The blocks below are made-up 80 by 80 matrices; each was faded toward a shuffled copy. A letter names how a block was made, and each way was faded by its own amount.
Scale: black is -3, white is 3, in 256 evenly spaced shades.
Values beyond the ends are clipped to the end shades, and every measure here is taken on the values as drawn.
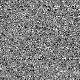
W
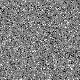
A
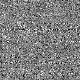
W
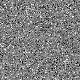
A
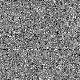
W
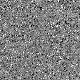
A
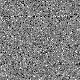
A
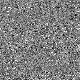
W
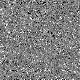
A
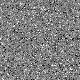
A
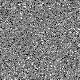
A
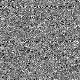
W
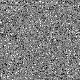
A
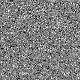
A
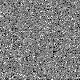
A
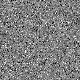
A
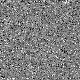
A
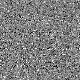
W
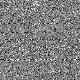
W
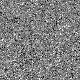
A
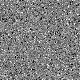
A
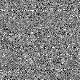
W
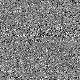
W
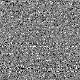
W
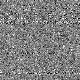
W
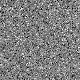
A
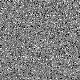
A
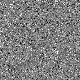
A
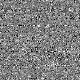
W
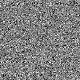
W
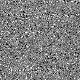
A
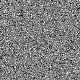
A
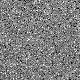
A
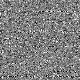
W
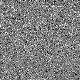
A
